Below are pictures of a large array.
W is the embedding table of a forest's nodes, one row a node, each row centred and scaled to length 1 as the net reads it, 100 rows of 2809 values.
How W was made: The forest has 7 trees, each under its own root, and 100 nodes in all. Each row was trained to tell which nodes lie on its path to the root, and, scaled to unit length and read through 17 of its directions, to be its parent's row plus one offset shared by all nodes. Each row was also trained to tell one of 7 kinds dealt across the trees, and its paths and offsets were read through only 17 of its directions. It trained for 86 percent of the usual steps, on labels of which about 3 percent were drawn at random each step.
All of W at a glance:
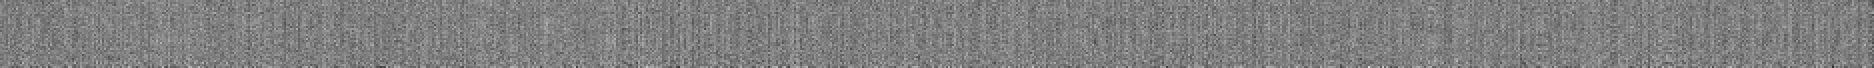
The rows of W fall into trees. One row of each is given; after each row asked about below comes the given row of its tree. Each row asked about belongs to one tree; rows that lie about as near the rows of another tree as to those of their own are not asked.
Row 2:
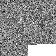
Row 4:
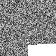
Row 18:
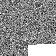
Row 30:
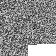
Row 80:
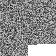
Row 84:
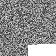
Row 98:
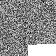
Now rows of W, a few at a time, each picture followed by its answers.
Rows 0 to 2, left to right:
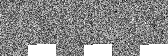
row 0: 80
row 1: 18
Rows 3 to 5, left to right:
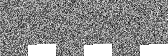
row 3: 4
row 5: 2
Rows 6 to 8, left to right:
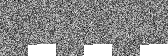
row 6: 2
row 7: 80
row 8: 18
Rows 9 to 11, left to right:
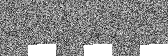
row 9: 80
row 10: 4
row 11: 18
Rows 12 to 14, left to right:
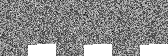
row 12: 4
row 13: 84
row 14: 4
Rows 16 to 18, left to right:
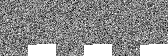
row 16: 98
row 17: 80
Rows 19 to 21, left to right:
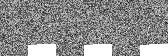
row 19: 84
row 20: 84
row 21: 2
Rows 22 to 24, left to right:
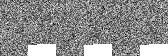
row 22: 2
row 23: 4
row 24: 30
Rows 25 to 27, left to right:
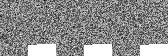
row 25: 4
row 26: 98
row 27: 80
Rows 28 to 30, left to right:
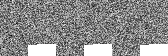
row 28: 18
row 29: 18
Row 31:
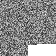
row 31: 80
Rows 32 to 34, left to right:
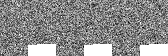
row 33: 18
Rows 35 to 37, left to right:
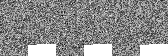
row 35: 30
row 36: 18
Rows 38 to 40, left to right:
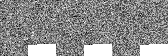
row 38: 2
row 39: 98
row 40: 80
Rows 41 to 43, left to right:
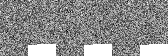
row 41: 2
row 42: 4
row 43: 30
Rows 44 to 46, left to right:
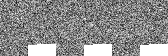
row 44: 4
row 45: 84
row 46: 30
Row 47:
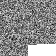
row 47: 30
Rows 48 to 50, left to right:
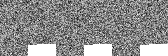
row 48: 18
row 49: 80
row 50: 4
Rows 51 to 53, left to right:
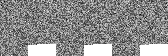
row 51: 18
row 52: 18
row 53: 84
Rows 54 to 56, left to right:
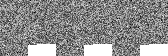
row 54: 4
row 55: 80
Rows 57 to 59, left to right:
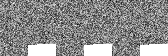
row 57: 4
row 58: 98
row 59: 18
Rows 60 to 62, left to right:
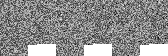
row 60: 30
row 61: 4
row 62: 4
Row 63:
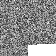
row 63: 18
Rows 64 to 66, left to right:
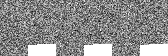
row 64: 30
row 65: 4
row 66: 18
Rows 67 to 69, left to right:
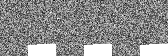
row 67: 84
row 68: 84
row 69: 98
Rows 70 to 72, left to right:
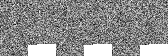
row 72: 30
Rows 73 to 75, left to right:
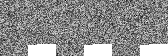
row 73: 80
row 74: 98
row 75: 2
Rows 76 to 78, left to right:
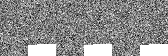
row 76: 2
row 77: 84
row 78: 80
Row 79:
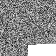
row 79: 98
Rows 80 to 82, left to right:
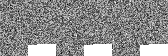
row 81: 18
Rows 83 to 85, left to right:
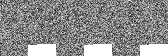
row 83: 2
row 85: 84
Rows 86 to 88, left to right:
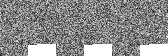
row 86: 4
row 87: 98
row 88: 18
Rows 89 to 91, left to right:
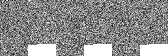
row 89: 2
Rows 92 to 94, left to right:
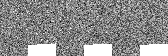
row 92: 18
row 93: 4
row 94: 30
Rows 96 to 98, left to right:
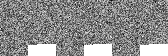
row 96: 80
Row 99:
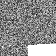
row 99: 2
